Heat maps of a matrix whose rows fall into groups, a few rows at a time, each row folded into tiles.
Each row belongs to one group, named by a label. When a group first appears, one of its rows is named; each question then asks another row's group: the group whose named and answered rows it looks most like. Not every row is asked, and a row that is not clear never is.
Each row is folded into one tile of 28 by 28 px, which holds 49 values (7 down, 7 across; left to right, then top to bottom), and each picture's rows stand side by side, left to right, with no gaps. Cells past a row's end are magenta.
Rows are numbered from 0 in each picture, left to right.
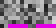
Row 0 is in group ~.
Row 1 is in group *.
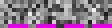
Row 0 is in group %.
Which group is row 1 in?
%
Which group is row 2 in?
*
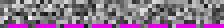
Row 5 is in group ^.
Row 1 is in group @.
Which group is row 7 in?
%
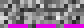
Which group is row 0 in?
%
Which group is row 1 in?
%
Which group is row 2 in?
%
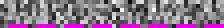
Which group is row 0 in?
*
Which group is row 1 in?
~
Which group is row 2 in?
%
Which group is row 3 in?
~
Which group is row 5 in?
*
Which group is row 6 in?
*
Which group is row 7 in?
*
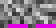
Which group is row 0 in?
@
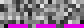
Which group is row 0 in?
*
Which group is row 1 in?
~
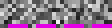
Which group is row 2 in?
%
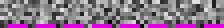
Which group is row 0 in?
@
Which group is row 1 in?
~
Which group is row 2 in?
@
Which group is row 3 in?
^
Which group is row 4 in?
^
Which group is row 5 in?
^
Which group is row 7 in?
*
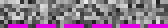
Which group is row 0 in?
@
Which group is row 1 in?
~
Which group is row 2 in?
@
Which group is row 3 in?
@
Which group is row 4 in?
*
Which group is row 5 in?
*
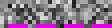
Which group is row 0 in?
%
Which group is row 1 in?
@
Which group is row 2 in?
*
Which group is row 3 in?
^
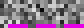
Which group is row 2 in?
%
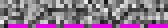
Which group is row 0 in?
%
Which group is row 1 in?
^
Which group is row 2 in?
%
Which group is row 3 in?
@
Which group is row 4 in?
^
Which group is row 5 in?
*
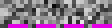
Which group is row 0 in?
^
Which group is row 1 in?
*
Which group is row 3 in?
^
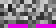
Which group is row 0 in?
@
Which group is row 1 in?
^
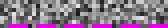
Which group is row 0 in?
@
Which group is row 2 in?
^
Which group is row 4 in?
@
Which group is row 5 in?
@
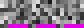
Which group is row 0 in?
%
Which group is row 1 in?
@
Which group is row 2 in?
~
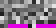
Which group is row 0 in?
~
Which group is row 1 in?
@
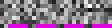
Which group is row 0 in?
~
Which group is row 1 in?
^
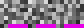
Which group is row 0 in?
^
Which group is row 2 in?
%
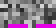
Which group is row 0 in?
%
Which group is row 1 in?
%
